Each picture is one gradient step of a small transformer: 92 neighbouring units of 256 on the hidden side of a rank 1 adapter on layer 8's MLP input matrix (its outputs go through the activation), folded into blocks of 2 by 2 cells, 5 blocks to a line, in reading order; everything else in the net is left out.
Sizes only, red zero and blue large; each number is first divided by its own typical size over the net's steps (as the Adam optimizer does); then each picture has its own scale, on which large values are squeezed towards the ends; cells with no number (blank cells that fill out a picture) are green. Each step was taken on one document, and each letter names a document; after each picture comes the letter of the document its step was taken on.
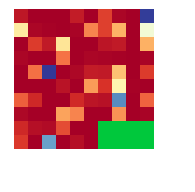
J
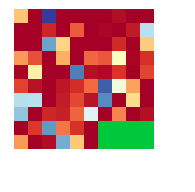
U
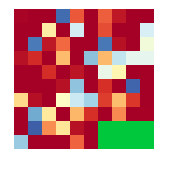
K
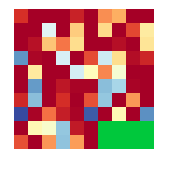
U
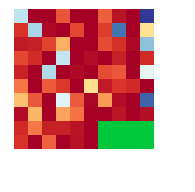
J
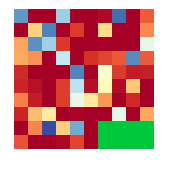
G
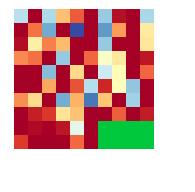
K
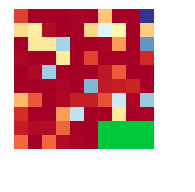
J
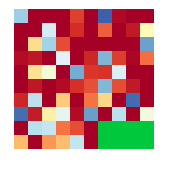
U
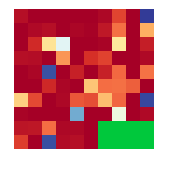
J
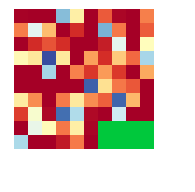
K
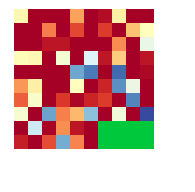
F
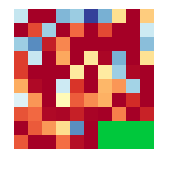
G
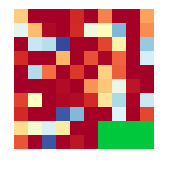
J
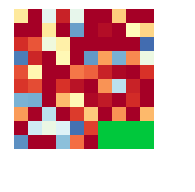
F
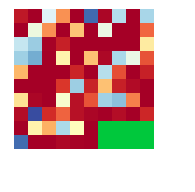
G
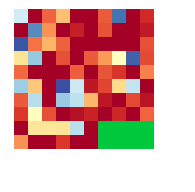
G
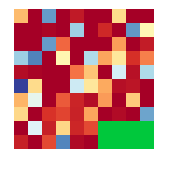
F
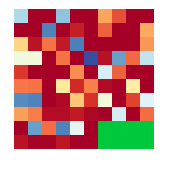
G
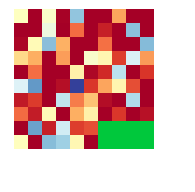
F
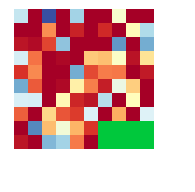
F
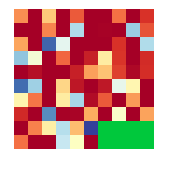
F
